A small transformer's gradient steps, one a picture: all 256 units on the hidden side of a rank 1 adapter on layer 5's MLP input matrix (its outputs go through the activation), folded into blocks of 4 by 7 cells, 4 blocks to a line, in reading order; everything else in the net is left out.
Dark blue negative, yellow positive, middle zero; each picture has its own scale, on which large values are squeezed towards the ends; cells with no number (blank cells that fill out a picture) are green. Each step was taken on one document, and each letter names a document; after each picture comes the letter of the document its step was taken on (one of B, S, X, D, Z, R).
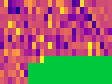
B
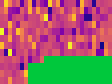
B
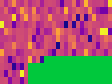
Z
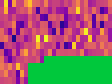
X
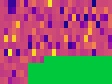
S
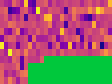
B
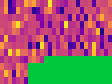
S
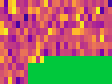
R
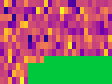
X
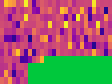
S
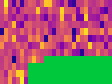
X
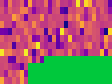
Z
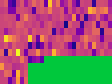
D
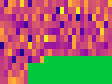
X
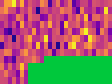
X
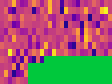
D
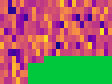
R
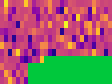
S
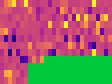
S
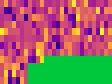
R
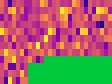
R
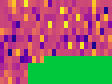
S
